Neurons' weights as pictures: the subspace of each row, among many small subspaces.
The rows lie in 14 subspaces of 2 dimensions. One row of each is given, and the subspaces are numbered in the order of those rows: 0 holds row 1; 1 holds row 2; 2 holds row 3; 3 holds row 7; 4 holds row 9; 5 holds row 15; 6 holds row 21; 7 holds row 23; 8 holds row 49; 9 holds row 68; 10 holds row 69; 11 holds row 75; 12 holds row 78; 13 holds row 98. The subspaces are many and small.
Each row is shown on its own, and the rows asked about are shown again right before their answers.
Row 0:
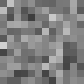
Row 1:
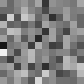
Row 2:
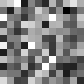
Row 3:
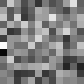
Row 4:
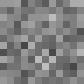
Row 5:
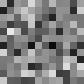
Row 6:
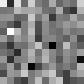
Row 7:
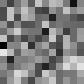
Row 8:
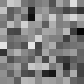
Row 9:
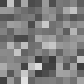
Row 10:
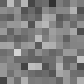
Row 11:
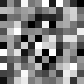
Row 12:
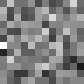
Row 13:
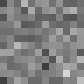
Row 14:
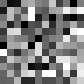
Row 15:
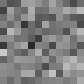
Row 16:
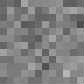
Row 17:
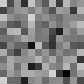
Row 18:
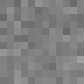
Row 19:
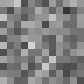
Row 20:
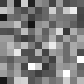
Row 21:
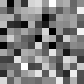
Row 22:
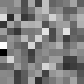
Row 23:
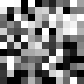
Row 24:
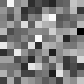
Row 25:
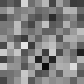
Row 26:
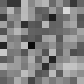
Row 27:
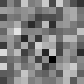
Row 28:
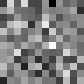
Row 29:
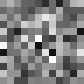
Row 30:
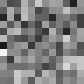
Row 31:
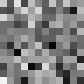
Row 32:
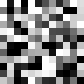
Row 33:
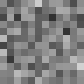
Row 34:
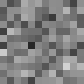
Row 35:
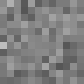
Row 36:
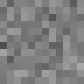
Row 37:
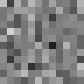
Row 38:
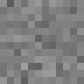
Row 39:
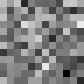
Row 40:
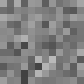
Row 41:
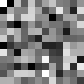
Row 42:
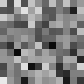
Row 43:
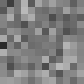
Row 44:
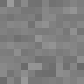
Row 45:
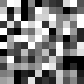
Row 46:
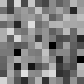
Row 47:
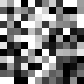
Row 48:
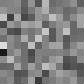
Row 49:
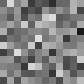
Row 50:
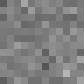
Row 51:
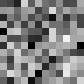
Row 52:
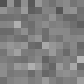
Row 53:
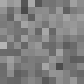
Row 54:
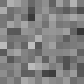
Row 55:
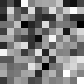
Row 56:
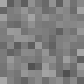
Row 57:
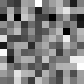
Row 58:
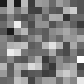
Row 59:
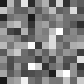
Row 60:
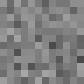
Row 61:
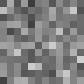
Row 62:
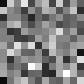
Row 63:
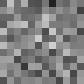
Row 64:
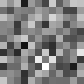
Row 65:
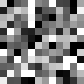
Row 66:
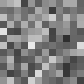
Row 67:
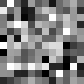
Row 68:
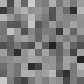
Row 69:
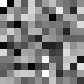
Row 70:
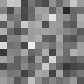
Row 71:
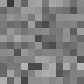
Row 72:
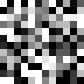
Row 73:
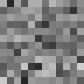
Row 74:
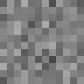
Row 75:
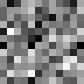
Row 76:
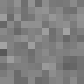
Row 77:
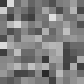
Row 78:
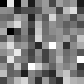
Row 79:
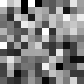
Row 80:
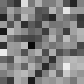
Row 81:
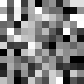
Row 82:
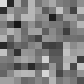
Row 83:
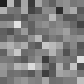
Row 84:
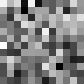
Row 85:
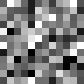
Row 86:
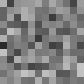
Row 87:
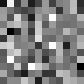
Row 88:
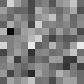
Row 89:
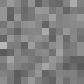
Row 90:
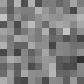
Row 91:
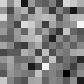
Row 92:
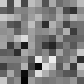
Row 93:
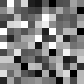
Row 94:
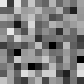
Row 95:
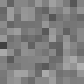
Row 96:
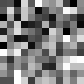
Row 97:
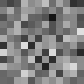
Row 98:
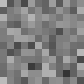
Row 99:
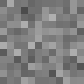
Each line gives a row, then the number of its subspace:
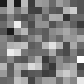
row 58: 3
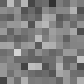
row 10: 8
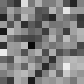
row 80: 9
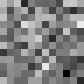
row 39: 5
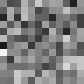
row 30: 2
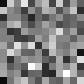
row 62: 13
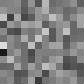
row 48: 0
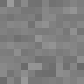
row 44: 4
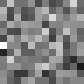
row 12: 3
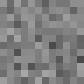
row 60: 0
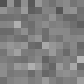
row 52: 10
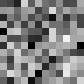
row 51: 11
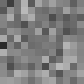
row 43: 7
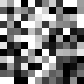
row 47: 9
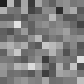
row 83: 10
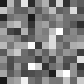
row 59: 5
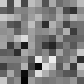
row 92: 4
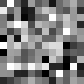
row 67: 7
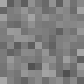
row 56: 13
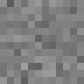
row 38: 4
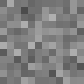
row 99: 1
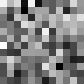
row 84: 7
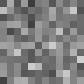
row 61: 9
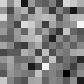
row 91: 5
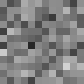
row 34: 9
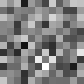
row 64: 8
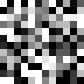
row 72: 11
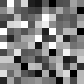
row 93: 6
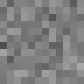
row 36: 3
